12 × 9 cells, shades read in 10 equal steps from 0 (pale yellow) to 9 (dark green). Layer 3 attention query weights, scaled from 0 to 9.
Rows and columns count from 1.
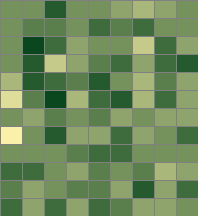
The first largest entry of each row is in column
3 5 2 2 2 3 3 3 5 1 7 1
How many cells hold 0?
1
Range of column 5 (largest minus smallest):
4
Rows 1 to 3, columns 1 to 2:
5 5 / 5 6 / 5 9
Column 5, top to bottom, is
5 7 5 6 8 7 6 4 7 6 6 7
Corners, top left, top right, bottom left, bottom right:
5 5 7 5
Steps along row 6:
up up down up up down up down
